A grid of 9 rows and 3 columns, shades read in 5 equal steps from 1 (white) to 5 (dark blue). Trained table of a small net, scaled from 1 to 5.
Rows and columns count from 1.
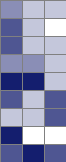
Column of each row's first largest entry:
1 1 1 1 1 1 3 1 2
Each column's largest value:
5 5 4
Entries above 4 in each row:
0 0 0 0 2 0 0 1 1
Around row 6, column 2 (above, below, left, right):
5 2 4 4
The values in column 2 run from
1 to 5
